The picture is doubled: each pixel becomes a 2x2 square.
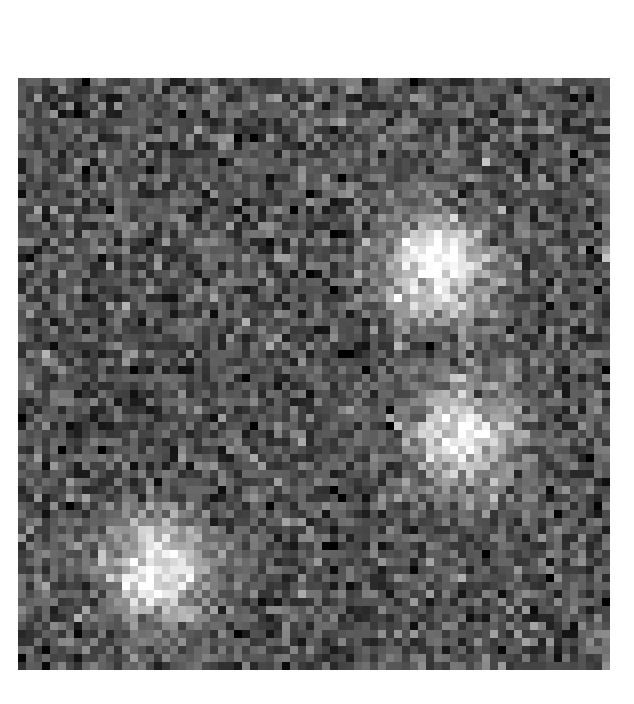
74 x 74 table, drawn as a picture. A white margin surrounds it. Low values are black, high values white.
No row or column stands out. Neither half mirrors the other. Three bumps rise from the field.
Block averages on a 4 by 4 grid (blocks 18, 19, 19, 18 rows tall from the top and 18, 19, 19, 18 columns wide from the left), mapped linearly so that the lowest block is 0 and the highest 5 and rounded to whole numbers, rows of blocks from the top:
0 0 1 0 / 0 0 5 2 / 0 0 3 3 / 4 3 0 0
